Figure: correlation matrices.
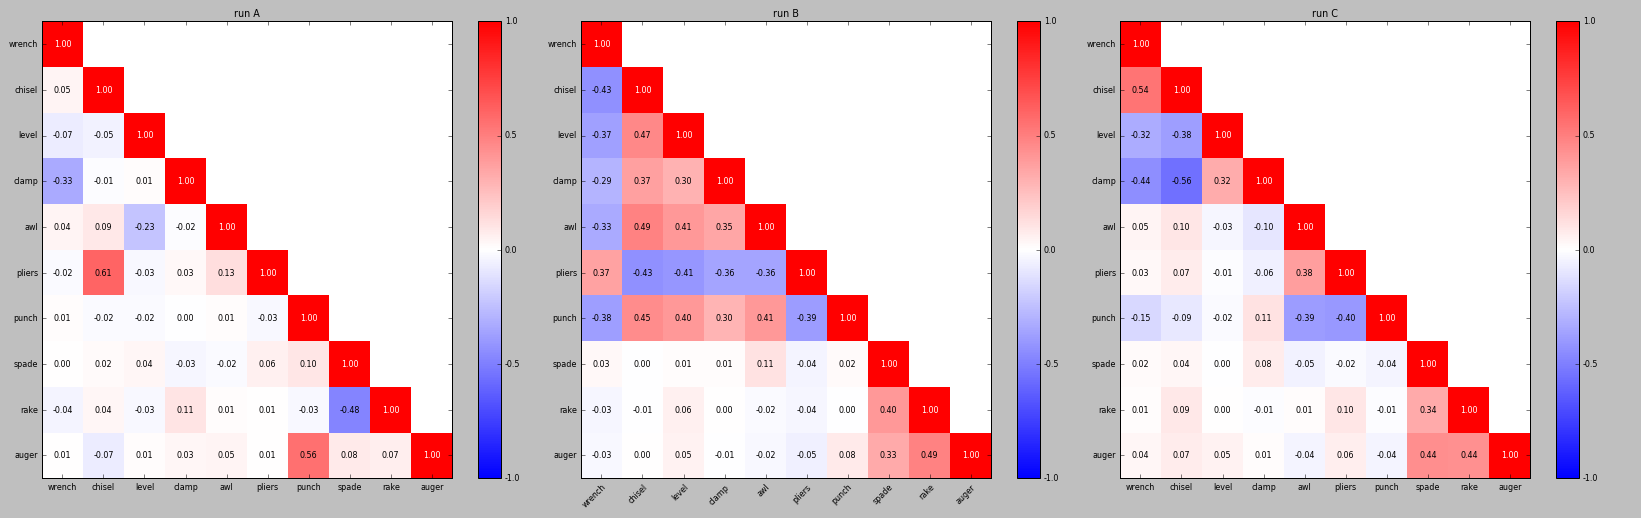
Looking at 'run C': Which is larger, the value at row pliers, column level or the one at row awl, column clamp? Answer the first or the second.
the first
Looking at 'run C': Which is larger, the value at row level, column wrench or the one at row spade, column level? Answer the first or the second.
the second
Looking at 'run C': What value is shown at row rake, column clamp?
-0.01
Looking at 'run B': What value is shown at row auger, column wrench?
-0.03
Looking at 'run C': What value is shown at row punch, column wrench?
-0.15
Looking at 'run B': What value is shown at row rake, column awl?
-0.02
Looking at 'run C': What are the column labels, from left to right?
wrench, chisel, level, clamp, awl, pliers, punch, spade, rake, auger
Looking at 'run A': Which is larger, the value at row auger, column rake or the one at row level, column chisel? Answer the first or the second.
the first
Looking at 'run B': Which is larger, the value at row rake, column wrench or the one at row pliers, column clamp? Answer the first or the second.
the first
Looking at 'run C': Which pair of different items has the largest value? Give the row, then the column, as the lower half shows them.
chisel, wrench
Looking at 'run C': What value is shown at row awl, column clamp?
-0.10
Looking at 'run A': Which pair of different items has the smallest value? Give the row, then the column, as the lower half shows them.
rake, spade
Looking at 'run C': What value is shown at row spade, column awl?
-0.05
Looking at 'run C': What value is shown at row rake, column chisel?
0.09
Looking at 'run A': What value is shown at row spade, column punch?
0.10
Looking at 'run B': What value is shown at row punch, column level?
0.40
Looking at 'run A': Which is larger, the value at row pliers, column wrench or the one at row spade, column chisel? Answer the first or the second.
the second
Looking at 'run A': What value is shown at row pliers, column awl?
0.13
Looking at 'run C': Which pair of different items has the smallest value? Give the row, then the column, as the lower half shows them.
clamp, chisel
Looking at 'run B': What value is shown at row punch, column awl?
0.41
